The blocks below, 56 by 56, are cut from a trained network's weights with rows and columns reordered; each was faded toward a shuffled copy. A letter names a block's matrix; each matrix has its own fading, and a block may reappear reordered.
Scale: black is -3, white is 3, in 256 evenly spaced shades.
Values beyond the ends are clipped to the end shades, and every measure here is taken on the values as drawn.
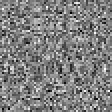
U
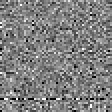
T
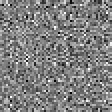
U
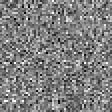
T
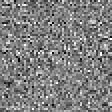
T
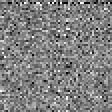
T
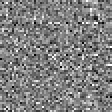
T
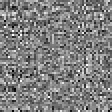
U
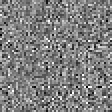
T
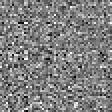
T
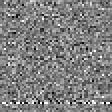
T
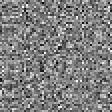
U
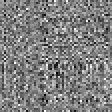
U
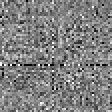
T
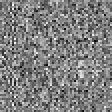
U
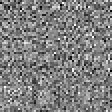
U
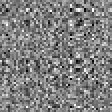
U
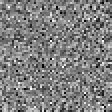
T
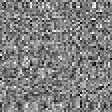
U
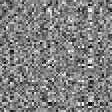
U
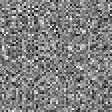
U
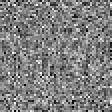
T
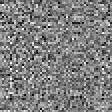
T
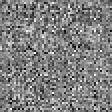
T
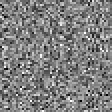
U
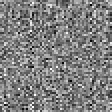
U
